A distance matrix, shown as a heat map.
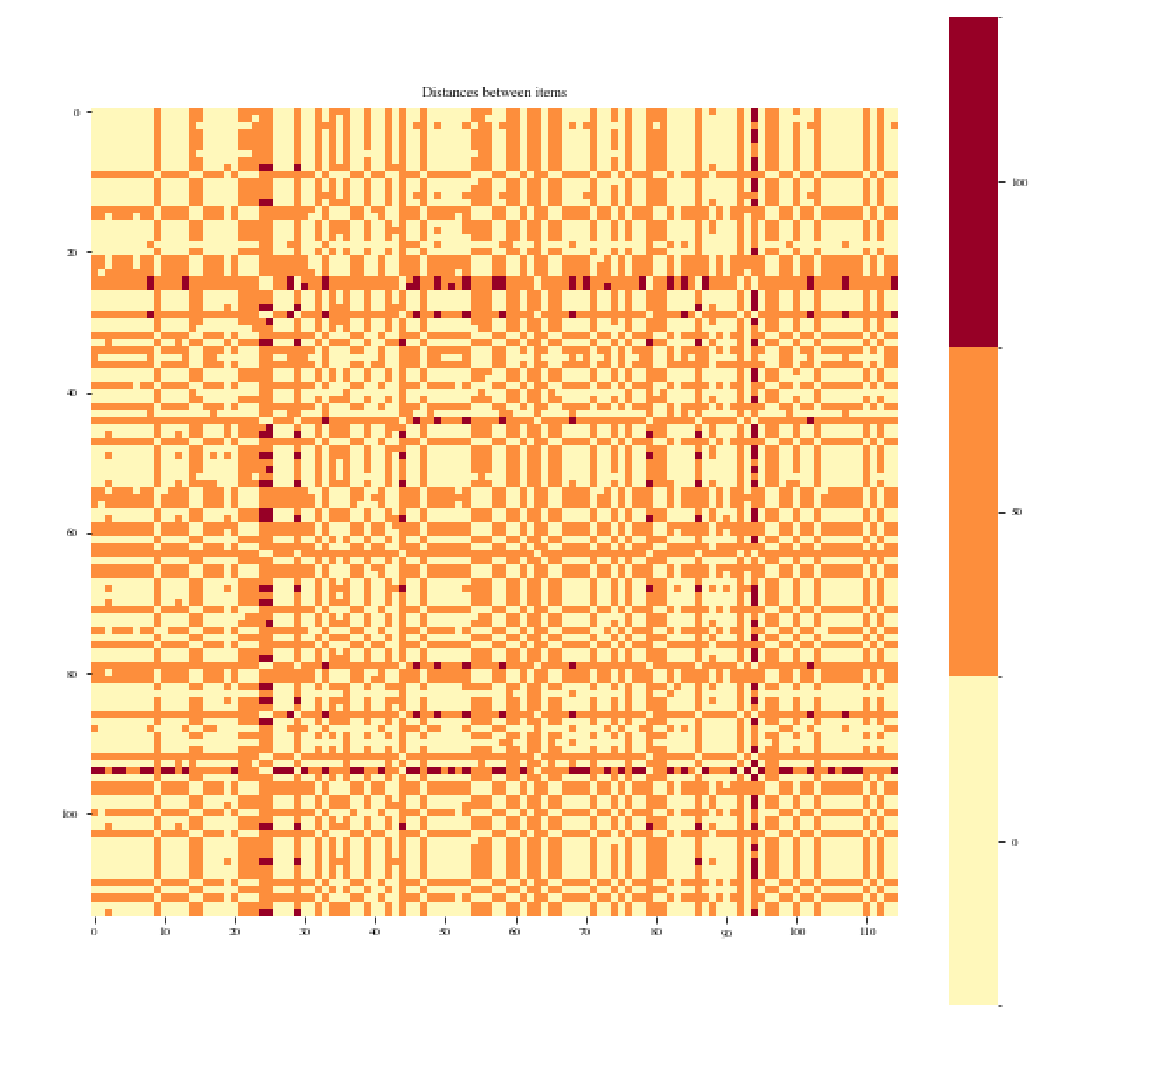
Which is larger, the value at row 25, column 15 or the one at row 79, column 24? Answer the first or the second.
the first
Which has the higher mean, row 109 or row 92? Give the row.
92
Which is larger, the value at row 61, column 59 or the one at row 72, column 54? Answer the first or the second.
the first
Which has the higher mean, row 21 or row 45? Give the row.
21
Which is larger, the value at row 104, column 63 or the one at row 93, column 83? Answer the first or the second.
the first
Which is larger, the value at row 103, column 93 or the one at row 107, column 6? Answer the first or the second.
the first
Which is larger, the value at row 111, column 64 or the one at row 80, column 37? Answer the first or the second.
the second
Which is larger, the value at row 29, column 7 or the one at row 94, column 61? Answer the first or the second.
the second
